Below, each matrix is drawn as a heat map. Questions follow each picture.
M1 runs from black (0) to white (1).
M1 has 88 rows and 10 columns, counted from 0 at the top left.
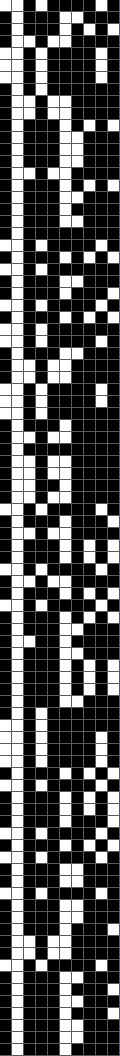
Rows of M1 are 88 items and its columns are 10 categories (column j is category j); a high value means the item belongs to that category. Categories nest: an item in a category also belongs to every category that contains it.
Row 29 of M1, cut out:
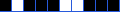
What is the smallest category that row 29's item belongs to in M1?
6
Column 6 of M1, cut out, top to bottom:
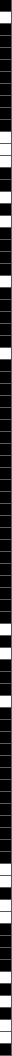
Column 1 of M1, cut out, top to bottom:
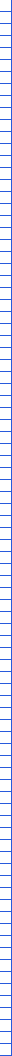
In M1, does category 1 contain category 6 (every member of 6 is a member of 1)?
yes
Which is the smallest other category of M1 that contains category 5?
1
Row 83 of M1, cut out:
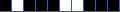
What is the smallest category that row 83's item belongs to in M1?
6
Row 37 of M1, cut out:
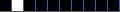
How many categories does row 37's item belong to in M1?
1
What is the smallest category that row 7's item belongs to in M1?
3
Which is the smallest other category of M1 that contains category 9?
5
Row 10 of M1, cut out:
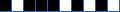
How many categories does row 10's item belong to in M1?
4
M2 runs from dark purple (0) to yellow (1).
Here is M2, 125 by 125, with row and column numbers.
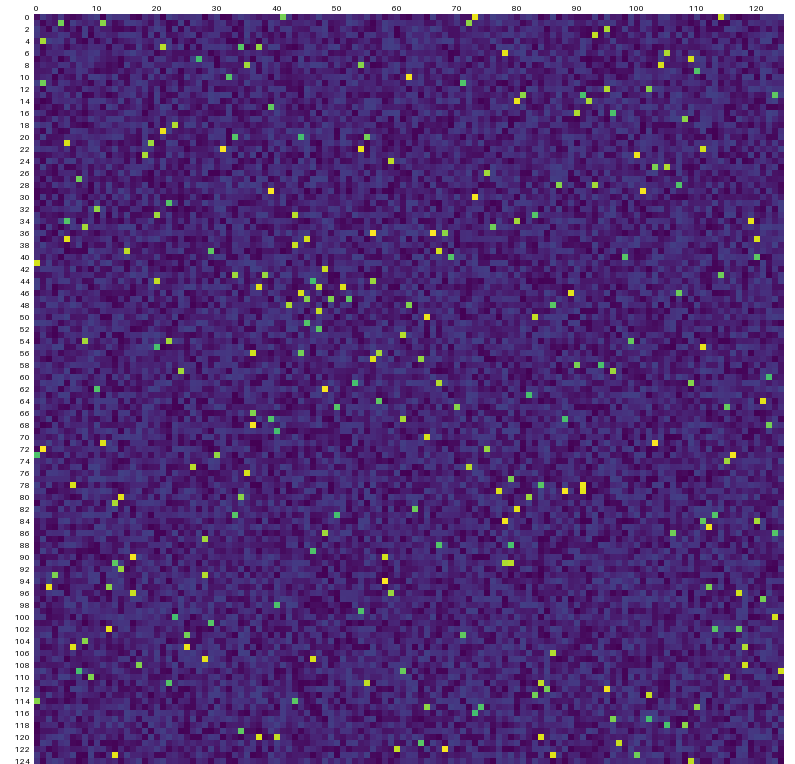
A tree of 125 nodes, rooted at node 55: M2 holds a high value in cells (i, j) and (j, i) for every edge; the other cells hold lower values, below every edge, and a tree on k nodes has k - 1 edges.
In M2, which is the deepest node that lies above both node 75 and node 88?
78
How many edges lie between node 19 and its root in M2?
7
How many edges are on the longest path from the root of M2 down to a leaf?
13
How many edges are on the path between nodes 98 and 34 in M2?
5
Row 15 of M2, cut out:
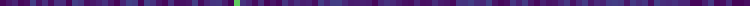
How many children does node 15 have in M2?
0
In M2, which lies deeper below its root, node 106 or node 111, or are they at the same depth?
node 106
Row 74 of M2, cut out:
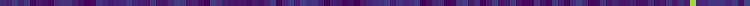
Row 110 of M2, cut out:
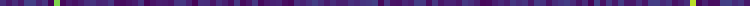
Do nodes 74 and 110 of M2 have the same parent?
yes
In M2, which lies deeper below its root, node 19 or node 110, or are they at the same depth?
the same depth
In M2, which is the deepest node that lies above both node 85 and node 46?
20
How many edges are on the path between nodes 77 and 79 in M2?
1
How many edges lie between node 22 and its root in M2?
2
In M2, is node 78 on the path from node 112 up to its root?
no
